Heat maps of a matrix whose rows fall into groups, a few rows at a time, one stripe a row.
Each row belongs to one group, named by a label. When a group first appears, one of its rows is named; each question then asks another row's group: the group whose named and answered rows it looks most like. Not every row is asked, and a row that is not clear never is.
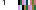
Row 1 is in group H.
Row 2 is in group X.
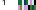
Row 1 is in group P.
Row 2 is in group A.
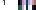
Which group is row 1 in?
H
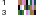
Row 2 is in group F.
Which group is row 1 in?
P
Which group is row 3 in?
H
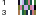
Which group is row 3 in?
X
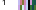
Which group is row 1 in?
A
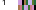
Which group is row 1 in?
X
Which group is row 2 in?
A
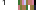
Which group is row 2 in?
P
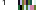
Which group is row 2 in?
H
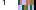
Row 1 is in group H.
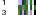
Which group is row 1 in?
X
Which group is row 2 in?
P
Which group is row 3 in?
P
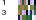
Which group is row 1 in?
A
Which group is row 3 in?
P
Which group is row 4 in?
F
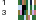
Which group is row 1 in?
P
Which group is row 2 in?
X
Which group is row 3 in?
X
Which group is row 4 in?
H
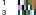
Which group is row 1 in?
F
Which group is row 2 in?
X
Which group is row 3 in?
F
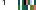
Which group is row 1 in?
F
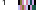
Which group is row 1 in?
H
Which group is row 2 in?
A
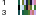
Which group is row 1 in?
F
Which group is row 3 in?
F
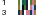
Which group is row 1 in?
X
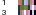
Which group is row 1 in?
A
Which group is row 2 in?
F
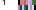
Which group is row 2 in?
P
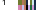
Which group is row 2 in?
P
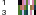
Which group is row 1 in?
H
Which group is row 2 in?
P
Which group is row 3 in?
P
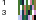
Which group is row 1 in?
H
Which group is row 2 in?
F
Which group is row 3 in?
F
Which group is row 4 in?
X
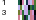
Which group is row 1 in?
H
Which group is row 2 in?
A
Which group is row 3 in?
A
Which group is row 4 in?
X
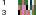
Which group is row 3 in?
H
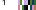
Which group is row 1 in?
A
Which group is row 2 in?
X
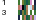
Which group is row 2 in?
X
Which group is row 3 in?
P
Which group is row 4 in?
F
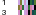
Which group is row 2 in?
A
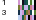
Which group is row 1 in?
X
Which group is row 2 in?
A
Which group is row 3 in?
F
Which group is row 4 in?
A
